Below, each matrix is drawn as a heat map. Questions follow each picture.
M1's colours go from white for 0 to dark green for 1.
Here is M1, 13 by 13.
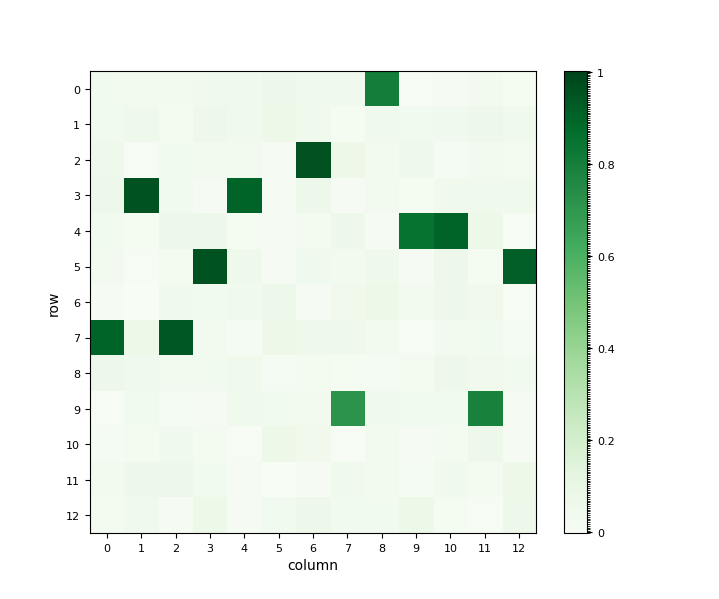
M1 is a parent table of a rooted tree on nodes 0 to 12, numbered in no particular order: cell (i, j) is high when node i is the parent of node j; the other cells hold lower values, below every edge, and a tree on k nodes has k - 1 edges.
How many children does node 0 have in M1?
1
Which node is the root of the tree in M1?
5
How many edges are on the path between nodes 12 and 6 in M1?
7
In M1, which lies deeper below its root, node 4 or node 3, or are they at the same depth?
node 4
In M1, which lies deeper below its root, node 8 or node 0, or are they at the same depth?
node 8
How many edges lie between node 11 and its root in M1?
4
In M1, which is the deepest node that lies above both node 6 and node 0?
7
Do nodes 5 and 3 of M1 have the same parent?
no
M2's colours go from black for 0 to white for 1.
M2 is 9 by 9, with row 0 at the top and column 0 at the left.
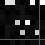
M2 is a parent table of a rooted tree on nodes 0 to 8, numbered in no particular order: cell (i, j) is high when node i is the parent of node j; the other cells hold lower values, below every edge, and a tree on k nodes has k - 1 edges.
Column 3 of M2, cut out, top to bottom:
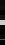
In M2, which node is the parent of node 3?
4
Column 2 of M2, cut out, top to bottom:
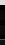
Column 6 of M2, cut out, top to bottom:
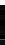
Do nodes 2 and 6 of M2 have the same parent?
yes
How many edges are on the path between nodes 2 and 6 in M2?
2
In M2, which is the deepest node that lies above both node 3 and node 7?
6
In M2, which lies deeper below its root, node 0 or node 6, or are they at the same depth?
node 6
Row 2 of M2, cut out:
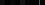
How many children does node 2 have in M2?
0
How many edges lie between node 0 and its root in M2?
0
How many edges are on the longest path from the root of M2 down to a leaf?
3
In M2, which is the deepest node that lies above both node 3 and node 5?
4
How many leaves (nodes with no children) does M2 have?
6
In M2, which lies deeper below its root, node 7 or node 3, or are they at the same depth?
node 3
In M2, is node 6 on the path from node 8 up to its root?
no
